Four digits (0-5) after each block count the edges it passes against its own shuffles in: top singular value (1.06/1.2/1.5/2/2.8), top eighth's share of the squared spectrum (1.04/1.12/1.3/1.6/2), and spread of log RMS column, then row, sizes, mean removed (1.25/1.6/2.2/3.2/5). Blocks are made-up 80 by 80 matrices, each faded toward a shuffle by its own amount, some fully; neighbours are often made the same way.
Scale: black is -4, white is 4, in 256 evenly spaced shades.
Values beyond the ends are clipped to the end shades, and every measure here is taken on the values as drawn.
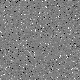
2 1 0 0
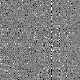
3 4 2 0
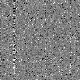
3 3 2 1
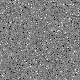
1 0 0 0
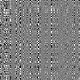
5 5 4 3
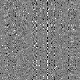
4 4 3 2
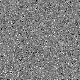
2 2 0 0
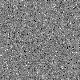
1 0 0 0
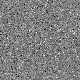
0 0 0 0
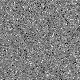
1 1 0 0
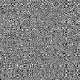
4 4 2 2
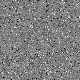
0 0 0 0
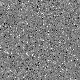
2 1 0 0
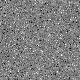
2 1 0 0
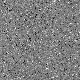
0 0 0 0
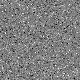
1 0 0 0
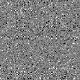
4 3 2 2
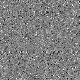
3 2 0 1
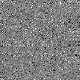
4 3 1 1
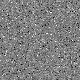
2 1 0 0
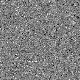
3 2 0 0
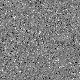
2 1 0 0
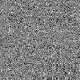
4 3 1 1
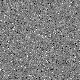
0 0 0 0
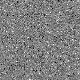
3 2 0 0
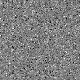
3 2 0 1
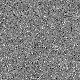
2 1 0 0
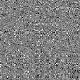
4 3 2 2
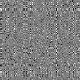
5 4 3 2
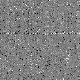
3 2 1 1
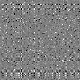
5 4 2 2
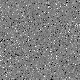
2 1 0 0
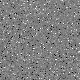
0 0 0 0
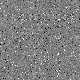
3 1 0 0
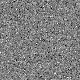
1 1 0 0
